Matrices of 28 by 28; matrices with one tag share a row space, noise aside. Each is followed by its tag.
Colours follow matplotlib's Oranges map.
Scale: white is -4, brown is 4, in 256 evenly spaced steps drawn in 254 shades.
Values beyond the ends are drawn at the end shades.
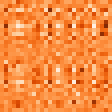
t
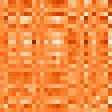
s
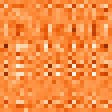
t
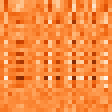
t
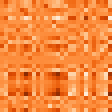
s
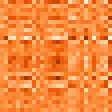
s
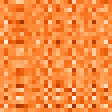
t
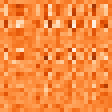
t
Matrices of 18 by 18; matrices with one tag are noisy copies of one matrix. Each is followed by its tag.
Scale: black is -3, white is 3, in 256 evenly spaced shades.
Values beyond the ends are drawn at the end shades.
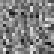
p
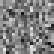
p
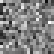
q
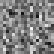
p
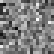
q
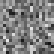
p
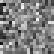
q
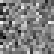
q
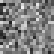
q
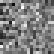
q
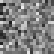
q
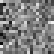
q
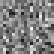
p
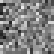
q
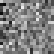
q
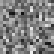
p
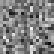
p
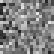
q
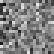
q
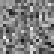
p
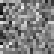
q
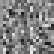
p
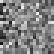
q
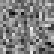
p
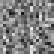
p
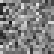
q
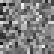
q
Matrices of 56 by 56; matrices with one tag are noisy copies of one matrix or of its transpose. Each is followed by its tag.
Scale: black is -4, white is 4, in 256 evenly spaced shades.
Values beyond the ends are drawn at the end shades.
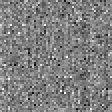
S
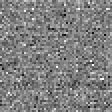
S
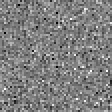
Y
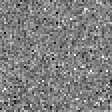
Y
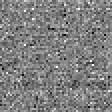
S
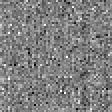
S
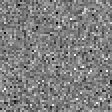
Y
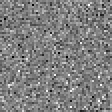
Y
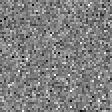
Y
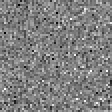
Y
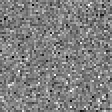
Y
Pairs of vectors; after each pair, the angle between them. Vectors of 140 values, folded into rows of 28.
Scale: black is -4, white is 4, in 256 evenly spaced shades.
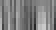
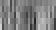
nearly parallel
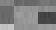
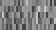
orthogonal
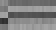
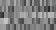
partly opposed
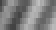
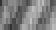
nearly parallel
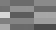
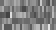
partly opposed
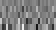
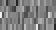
partly opposed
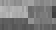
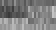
nearly opposite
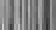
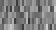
partly opposed
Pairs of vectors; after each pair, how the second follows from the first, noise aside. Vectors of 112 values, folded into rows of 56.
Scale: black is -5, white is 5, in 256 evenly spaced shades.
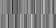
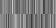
sign-scrambled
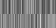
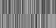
copied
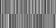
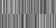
shuffled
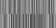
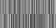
copied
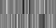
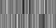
copied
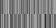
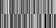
scaled up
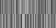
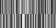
scaled up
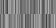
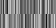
scaled up
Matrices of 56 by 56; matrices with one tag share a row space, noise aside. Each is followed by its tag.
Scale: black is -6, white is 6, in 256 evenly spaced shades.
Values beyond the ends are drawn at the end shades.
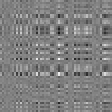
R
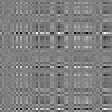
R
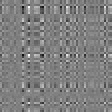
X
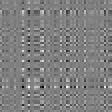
X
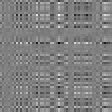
R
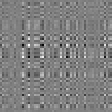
X
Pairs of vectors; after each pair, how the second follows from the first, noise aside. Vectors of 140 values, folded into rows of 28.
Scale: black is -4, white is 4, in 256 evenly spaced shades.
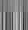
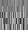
sign-scrambled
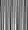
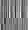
wrapped around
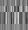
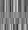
wrapped around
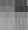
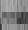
wrapped around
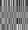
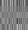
shrunk
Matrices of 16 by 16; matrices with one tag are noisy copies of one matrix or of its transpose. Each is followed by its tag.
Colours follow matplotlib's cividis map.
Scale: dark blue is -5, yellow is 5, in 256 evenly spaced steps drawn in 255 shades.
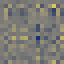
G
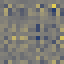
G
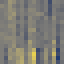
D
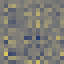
G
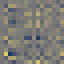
G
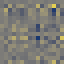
G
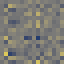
G
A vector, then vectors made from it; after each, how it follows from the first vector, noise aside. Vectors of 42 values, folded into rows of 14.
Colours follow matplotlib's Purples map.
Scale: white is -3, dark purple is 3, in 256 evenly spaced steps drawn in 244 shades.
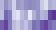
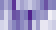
negated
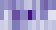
negated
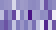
sign-scrambled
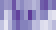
negated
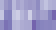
shrunk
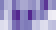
negated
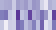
sign-scrambled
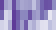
negated
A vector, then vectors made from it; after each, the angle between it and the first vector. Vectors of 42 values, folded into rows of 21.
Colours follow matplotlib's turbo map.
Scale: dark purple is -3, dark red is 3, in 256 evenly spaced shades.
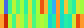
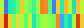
nearly parallel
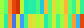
orthogonal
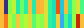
nearly parallel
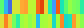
partly aligned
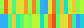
nearly opposite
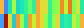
partly aligned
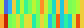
nearly parallel
